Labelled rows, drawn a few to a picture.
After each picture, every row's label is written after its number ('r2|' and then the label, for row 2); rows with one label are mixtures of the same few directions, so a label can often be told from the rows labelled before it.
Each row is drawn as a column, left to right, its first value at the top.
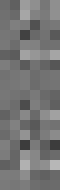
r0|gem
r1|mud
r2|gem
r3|mud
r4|gem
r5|gem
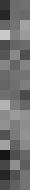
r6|gem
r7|gem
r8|mud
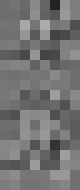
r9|gem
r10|gem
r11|mud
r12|gem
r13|mud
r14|mud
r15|gem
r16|mud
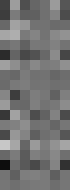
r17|gem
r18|mud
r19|mud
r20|gem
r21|gem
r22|mud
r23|gem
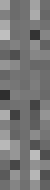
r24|mud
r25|gem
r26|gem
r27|gem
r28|gem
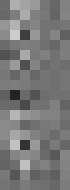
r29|mud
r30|mud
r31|gem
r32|mud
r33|gem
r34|gem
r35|gem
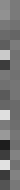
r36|gem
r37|gem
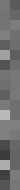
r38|gem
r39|mud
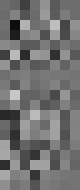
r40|gem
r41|mud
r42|mud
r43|gem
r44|gem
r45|mud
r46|mud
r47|mud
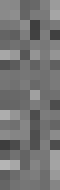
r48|gem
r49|gem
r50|mud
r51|mud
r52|mud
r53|gem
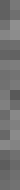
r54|gem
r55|mud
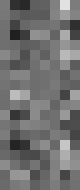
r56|gem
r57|mud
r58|mud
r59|gem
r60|gem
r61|gem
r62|mud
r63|mud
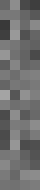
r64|mud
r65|mud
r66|mud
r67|mud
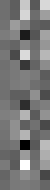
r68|gem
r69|mud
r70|gem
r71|mud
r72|mud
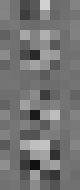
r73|gem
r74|mud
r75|gem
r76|gem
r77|mud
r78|gem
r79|mud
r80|mud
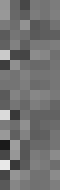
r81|gem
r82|gem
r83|mud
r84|mud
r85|mud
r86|gem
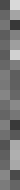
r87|mud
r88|mud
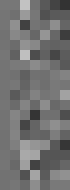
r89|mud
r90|mud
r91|mud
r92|gem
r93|gem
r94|mud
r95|mud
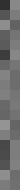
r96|mud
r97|mud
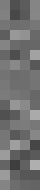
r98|gem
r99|gem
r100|gem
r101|gem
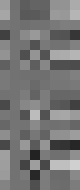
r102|gem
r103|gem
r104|gem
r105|gem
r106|gem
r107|gem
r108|gem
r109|gem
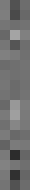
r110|gem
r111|gem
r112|gem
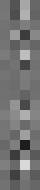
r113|gem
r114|gem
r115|gem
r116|gem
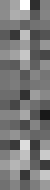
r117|gem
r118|gem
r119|mud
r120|mud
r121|gem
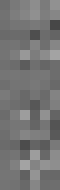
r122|mud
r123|gem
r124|gem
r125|gem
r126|gem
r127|mud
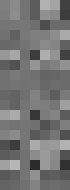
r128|gem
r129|gem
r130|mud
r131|gem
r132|mud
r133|mud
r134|gem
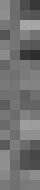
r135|gem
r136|gem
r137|mud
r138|mud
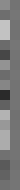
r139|mud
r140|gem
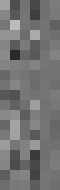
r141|mud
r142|mud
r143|gem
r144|gem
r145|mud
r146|mud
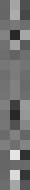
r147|gem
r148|gem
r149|gem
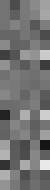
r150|gem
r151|mud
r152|gem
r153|mud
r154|gem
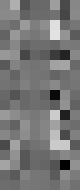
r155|gem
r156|mud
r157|mud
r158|mud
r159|mud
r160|mud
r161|gem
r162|gem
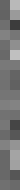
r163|gem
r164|mud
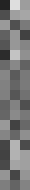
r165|mud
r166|mud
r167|gem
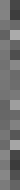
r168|gem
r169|gem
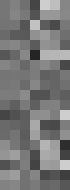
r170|gem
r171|gem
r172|mud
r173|mud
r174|mud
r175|mud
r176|gem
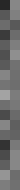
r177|mud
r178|mud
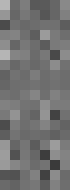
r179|mud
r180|gem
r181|mud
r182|mud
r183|gem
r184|gem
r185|mud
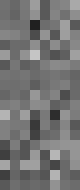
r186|gem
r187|gem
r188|gem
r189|mud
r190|gem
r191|gem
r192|mud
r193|mud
